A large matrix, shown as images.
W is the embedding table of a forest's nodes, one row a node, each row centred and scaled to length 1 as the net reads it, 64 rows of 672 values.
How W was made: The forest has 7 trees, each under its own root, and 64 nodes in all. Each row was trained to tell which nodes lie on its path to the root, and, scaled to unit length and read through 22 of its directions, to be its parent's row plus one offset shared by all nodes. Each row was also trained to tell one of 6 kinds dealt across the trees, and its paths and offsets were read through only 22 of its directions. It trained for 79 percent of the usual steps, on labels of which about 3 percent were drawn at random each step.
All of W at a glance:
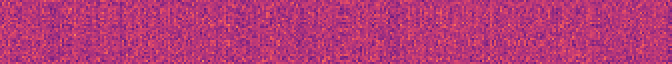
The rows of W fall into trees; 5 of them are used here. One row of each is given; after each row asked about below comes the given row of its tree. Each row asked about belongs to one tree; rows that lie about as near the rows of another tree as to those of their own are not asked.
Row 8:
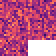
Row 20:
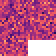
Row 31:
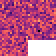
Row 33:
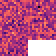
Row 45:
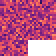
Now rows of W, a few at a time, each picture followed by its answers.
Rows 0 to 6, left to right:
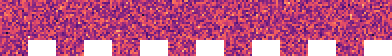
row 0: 45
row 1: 45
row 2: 33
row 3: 20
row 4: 33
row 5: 20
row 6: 31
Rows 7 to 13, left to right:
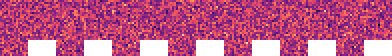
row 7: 8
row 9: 8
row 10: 31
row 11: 8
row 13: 33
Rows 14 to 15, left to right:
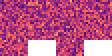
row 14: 8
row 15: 33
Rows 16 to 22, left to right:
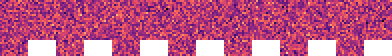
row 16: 31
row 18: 45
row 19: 31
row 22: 31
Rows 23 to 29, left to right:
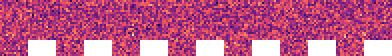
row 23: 8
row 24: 45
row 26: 33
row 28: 45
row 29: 8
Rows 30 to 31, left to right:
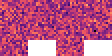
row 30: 45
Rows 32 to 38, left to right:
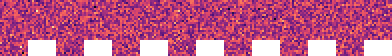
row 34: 8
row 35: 31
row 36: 31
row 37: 31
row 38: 33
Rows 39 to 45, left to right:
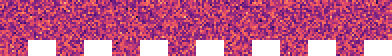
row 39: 33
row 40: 45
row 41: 8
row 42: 45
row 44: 45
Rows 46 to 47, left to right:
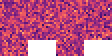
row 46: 8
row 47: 31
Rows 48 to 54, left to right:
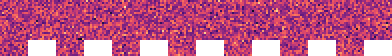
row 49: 8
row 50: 8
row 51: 31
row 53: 31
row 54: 33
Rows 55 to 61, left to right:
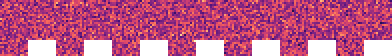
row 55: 20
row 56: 31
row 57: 8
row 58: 8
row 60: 31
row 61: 8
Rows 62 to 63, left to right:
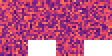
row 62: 45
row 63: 20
